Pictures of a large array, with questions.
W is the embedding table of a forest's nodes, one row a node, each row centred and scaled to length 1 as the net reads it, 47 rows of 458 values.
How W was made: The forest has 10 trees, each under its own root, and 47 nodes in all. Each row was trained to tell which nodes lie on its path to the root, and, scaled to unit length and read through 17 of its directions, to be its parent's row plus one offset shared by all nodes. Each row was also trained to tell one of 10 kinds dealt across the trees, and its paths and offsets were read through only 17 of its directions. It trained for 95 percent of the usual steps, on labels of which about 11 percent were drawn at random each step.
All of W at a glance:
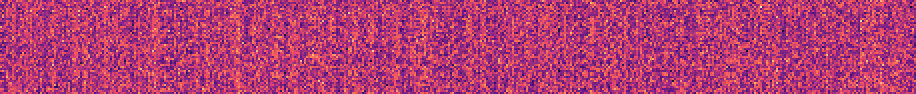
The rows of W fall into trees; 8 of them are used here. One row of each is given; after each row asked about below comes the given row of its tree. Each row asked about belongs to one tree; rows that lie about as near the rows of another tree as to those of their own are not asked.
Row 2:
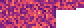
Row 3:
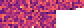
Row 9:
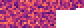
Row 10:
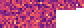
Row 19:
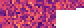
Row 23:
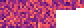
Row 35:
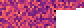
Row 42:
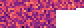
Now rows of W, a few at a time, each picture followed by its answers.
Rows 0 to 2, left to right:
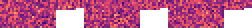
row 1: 10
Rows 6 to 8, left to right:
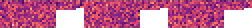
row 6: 23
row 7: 35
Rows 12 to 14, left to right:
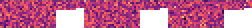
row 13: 19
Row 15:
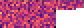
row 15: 10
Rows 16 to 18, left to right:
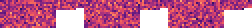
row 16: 2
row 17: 9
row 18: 35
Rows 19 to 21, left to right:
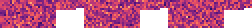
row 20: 19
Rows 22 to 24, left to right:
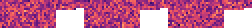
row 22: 23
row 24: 10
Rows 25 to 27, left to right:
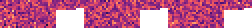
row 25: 35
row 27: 19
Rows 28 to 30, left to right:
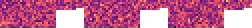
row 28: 23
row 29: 10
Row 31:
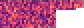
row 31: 3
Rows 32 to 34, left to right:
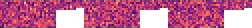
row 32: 23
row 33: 19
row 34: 2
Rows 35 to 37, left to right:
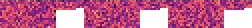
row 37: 10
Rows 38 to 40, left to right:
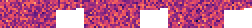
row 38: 35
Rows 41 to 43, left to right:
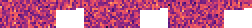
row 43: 3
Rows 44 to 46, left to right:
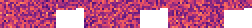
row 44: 35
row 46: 19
